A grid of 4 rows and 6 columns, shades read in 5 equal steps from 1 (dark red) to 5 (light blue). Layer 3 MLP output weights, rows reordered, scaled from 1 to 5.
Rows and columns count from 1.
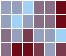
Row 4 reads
3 1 1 2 4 2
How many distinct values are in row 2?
4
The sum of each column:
14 14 12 12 14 9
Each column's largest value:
4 5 5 4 4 5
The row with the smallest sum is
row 4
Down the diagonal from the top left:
4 5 2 2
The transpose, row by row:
4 4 3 3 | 4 5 4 1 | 5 4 2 1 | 3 3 4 2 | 3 3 4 4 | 1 1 5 2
